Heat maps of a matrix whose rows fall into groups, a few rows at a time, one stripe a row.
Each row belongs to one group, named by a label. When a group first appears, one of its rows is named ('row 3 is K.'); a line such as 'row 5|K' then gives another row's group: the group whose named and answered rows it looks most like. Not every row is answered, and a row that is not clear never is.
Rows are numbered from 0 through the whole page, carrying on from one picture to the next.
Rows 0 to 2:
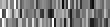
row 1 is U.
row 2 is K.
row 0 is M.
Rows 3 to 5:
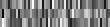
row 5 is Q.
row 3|K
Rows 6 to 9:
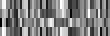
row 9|Q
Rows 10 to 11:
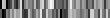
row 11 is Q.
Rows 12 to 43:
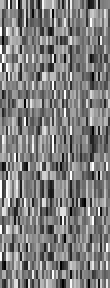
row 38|K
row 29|M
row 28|K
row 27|K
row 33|U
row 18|K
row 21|K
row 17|U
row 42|K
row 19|U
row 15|U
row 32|U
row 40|U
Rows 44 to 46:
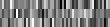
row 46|K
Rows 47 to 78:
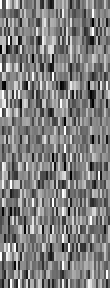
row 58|Q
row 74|M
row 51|Q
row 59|U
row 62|Q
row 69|K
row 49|Q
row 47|U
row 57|M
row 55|K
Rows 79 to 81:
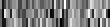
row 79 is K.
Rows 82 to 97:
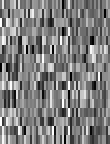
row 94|M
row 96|K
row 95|U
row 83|K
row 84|U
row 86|Q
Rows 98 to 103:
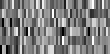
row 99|K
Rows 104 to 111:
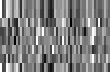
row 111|U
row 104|U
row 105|U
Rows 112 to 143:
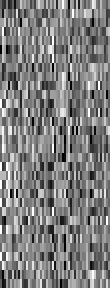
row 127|K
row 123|U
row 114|Q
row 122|Q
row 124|Q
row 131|M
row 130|U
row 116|K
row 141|K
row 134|U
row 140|U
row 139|K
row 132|U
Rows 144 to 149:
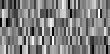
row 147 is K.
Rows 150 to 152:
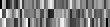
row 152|Q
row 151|U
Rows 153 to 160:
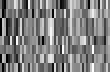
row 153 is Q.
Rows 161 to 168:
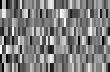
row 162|Q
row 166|U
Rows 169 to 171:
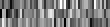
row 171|K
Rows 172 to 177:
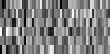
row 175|U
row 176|K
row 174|K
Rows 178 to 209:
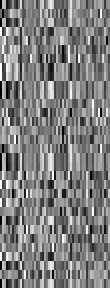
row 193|M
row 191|M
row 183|M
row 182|Q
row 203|K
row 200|U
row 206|U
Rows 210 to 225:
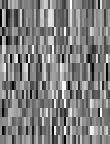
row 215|K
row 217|Q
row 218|Q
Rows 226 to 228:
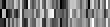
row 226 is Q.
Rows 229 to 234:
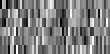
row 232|M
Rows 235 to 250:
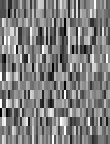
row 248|Q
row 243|U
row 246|U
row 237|K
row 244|K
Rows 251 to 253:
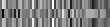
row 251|K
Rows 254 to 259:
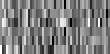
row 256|Q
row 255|Q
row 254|K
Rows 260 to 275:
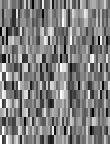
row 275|U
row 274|K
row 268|U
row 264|Q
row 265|K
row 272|Q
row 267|Q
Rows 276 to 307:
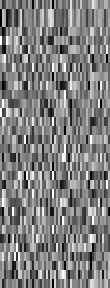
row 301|K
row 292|K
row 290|K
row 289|K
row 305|K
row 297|K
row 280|U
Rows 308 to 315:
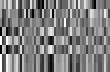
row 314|U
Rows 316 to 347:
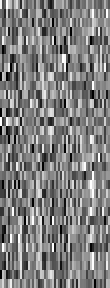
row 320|K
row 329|U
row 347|M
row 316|U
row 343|K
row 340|K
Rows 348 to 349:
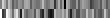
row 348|K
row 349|U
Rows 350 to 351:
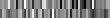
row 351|K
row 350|M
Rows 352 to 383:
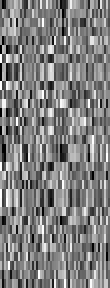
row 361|U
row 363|Q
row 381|M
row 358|U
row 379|Q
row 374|U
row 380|Q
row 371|Q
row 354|M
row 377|M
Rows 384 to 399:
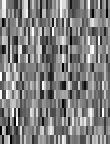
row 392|U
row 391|M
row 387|K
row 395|M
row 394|U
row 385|Q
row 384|Q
